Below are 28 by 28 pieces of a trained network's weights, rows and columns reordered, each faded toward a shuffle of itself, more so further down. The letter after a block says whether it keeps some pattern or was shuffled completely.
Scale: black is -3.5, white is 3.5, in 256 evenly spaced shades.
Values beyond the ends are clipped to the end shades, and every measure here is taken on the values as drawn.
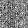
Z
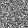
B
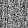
Z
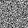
B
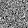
B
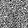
B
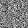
Z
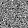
B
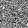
B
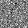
B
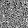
B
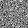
B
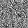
B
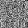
Z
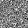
B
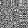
Z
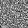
Z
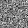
B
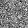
B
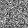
B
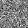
B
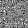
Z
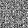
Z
